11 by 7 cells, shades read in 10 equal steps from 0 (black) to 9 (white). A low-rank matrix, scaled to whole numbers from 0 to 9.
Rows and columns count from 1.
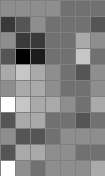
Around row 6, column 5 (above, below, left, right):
4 5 5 4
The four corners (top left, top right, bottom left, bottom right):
5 4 9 6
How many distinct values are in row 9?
3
